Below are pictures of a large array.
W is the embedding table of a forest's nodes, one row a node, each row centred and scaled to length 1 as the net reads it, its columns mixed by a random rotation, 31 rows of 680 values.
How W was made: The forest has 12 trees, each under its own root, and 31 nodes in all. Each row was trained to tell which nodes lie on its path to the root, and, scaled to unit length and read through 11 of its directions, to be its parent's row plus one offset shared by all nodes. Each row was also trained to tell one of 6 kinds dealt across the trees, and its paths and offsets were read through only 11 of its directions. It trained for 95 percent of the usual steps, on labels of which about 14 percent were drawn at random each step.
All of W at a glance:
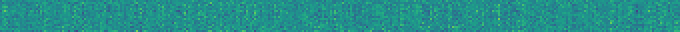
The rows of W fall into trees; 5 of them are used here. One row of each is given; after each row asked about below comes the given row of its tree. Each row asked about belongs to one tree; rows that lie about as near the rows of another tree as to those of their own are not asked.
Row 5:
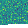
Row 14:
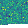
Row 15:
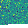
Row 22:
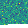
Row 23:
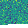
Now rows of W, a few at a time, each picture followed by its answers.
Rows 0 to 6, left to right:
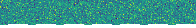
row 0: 15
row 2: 22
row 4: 5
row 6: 23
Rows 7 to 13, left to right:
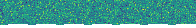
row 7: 14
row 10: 23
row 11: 23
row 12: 14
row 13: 5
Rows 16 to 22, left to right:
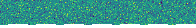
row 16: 15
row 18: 5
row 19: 14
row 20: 23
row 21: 22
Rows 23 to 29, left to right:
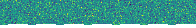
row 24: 14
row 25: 5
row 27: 22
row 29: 5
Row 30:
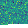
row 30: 22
